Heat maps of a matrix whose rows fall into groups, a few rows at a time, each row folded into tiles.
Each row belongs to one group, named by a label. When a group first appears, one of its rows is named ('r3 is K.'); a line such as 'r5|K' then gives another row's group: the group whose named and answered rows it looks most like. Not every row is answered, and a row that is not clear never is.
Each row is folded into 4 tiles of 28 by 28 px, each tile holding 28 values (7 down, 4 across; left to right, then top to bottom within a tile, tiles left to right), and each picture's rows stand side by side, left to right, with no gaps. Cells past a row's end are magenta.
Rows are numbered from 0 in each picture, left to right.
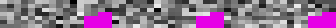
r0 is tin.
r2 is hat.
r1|hat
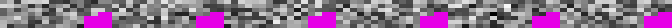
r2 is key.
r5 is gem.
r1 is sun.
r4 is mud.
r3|gem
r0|mud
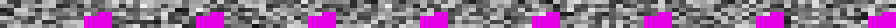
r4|hat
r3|hat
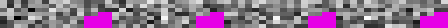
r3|sun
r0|sun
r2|tin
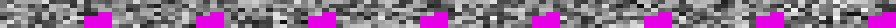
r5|hat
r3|hat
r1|mud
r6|key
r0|mud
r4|mud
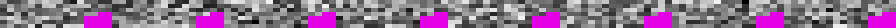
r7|sun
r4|mud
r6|tin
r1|hat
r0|hat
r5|mud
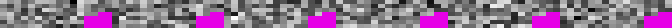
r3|hat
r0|tin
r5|sun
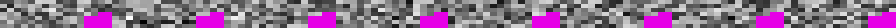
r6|mud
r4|key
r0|gem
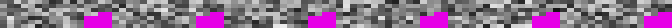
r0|key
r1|gem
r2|sun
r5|gem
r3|mud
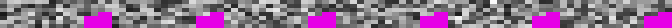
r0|mud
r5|sun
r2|gem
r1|key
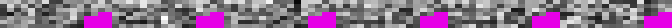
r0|mud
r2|tin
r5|mud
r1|tin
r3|sun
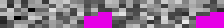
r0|sun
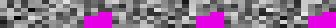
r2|tin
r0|sun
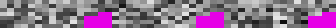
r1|key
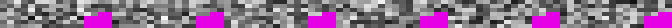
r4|hat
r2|key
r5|mud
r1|tin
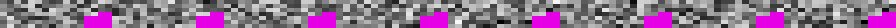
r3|mud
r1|hat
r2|gem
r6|key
